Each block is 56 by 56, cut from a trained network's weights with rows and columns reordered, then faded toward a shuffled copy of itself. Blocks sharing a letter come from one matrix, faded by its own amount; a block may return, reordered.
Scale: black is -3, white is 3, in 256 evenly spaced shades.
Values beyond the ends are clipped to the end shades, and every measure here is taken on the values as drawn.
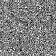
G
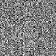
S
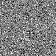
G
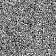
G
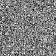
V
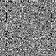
S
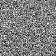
V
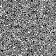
G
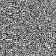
V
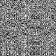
S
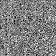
G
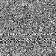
S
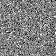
G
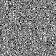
G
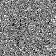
G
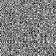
S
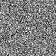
V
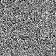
V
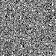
G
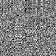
S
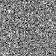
V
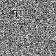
G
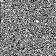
G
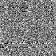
S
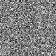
V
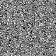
G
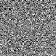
V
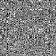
S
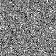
G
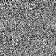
V
